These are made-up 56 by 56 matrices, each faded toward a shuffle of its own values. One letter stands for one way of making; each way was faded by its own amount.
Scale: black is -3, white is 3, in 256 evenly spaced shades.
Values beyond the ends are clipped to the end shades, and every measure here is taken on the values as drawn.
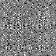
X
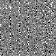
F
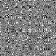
X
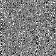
F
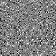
X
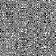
X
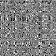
X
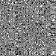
X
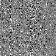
F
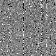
F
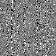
F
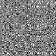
X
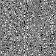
F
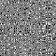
X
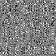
X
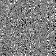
F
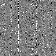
F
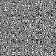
X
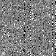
F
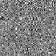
X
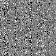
F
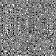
X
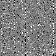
F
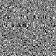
X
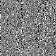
F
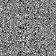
F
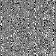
F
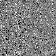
F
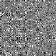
X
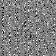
F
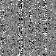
F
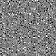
X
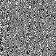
F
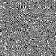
X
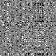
X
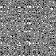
X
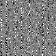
F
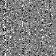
F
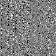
F
